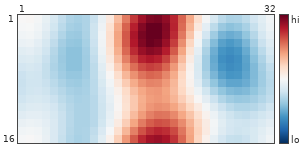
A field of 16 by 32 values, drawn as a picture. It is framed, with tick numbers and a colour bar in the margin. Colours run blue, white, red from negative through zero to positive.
Slope: none. Ninth with the highest average: top middle. Ninth with the lowest average: middle right. Lone odd cells: none.
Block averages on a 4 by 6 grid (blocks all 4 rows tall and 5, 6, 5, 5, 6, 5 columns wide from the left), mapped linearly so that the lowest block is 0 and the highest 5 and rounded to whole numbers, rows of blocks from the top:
114511 / 103400 / 112310 / 113421
